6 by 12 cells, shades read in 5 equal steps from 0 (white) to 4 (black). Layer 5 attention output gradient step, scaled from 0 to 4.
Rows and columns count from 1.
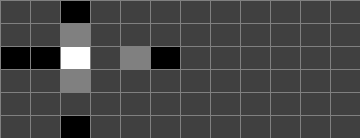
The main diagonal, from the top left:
3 3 0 3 3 3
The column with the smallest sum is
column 3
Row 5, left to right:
3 3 3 3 3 3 3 3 3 3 3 3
